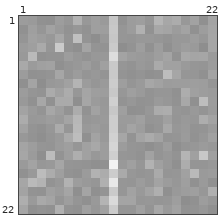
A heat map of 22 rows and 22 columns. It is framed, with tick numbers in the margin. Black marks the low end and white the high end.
Slope: none. Histogram: skewed, a long tail of high values. Average level on the scale: 60%. Odd lines: column 11.
